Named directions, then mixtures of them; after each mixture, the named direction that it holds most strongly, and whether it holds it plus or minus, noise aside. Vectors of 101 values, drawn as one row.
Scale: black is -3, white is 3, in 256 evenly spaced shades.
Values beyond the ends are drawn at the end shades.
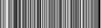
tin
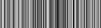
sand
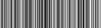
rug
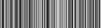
sand, minus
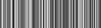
rug, minus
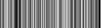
tin, plus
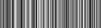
rug, minus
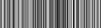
sand, plus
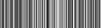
sand, minus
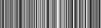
sand, minus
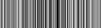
sand, plus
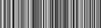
sand, plus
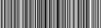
rug, plus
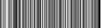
tin, plus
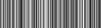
rug, minus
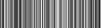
sand, minus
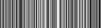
rug, minus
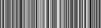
rug, minus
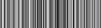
sand, plus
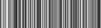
tin, plus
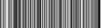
tin, plus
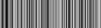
tin, minus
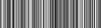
rug, minus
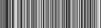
tin, minus
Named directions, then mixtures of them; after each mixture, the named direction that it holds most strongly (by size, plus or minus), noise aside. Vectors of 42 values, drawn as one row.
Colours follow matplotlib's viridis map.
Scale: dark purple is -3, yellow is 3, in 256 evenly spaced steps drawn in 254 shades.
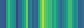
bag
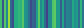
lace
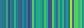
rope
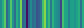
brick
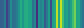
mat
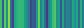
lace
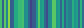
lace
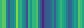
bag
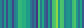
mat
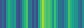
bag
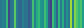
rope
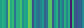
rope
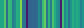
brick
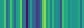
brick
